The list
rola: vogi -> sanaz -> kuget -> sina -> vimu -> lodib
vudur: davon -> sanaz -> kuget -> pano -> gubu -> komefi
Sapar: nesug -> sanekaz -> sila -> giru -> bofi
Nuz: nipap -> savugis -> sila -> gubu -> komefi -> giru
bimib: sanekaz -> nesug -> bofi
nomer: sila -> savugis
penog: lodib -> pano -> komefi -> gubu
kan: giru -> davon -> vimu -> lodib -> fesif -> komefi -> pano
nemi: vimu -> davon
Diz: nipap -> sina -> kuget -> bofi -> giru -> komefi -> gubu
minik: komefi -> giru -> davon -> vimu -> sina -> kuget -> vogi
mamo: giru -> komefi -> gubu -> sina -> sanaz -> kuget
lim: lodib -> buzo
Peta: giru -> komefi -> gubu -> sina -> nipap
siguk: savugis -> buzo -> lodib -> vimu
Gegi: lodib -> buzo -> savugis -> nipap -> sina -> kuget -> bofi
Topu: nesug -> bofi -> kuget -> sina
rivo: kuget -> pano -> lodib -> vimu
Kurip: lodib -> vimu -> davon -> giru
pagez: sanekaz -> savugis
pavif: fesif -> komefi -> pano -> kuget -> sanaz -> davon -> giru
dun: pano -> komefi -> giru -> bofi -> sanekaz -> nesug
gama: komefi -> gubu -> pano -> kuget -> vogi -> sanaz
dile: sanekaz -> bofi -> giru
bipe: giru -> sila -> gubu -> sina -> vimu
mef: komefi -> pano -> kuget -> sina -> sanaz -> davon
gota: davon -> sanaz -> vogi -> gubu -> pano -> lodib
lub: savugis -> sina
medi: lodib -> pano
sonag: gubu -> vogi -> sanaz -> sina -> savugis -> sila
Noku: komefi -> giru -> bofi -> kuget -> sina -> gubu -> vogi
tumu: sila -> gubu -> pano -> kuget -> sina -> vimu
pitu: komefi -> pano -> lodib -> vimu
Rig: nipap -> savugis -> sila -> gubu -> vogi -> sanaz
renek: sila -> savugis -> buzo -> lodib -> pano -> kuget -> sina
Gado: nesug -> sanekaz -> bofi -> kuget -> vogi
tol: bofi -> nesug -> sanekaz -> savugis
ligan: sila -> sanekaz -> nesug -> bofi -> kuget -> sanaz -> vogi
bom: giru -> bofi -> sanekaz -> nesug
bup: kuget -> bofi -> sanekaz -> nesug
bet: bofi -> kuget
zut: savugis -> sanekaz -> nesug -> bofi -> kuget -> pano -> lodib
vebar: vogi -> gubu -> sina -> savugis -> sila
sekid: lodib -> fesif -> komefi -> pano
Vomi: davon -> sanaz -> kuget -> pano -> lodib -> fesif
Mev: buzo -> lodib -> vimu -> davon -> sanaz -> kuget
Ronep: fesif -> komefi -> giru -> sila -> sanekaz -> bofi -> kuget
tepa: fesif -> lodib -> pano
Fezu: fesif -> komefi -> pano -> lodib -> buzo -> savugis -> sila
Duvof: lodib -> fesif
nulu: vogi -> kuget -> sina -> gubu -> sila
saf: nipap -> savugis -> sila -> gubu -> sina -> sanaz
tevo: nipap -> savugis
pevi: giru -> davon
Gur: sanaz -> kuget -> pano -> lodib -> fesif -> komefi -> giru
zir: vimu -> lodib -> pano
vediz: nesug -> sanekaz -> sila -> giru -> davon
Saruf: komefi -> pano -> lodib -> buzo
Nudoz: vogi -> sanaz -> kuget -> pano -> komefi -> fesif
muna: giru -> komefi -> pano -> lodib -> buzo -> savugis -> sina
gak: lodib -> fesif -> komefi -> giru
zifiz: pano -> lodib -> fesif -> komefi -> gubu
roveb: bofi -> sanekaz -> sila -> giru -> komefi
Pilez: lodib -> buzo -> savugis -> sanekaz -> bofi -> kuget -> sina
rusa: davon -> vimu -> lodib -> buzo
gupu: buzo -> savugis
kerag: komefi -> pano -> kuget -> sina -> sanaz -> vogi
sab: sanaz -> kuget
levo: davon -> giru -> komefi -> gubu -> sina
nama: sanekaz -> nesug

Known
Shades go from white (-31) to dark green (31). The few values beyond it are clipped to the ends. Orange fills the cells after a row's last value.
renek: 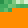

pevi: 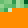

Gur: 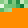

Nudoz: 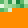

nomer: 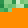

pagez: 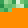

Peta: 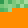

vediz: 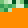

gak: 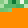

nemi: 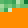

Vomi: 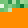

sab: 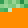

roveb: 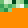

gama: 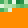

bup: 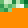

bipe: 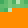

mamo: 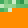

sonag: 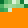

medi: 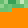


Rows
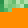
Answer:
Nuz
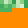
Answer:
zut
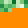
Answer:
nama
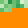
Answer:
penog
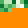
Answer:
tol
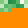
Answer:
sekid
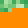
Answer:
bet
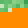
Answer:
levo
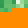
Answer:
gupu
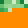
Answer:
nulu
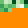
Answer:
dile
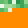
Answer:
vudur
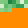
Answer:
pitu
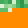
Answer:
mef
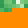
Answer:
Pilez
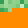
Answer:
Diz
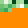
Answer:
dun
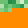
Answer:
zir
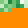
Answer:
zifiz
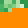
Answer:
Topu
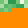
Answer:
tepa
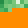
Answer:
lub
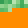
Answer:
tumu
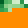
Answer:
saf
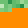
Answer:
rivo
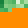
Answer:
tevo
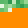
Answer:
gota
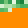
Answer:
kerag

